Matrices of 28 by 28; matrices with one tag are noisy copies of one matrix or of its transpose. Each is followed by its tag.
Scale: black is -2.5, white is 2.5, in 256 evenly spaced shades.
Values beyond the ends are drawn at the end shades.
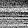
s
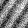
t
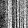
s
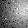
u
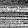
s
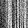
s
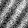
t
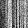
s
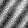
t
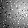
u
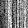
s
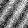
t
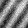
t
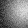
u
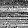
s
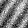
t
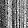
s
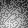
u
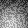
u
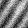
t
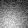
u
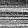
s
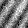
t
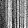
s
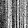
s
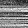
s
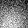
u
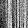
s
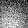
u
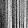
s
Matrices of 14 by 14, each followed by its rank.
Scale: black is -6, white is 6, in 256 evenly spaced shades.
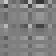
one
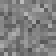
full rank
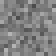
full rank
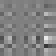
one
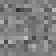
three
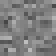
three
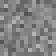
full rank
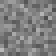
full rank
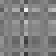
one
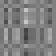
one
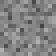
full rank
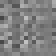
three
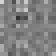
three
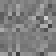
three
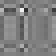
one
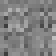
three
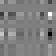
one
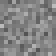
full rank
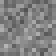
full rank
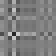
one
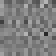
three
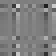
one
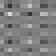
one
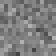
full rank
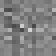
three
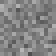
full rank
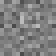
three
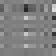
one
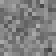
full rank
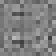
three
